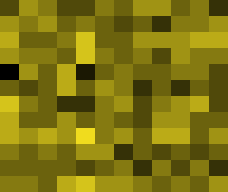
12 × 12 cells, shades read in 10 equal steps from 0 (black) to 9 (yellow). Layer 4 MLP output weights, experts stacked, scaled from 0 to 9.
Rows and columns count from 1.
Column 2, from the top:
6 5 4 5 6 3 5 4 6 4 4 5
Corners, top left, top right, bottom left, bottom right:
3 2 5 6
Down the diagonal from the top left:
3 5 4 4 1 6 6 3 7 4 5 6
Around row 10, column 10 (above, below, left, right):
7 3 3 3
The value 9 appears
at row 9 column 5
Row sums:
52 55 68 61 48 48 56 57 74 50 45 65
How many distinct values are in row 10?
5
